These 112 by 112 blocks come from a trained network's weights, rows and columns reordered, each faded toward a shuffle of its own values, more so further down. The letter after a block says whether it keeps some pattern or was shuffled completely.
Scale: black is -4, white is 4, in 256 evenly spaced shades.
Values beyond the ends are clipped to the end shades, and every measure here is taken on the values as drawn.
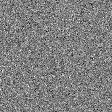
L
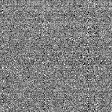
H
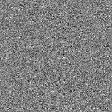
H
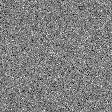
L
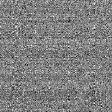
H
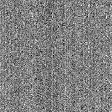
H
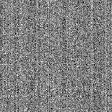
H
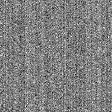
H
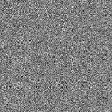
H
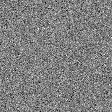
L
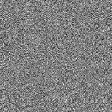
H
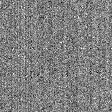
H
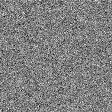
L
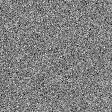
L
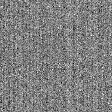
H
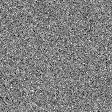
L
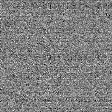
H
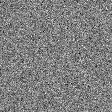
L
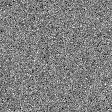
L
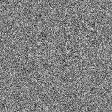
H
